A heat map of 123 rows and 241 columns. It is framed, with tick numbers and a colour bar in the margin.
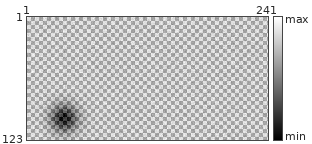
The field is checkered. One dip sinks in the bottom left. The bottom left is the ninth with the lowest average. No single row or column stands out from its neighbours.
